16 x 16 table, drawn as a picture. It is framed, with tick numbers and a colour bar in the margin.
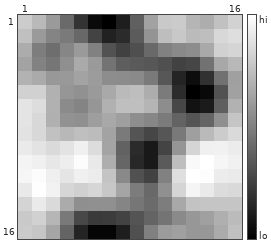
The ninth with the lowest average is the top middle. The texture is blotchy. Overall the values sit about 60% of the way up the scale.
